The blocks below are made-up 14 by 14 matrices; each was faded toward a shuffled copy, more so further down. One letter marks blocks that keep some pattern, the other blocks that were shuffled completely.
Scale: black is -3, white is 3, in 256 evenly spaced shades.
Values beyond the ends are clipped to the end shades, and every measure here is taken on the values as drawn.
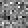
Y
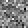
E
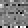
Y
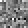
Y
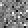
E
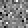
E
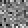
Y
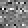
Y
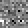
Y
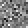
E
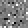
E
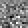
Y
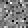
E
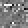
Y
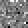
E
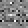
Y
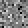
E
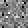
E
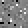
E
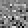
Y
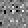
Y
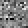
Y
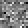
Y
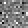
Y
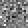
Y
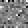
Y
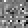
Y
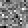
E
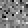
E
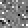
E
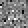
E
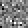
E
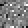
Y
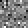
E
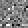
Y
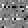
Y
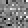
E
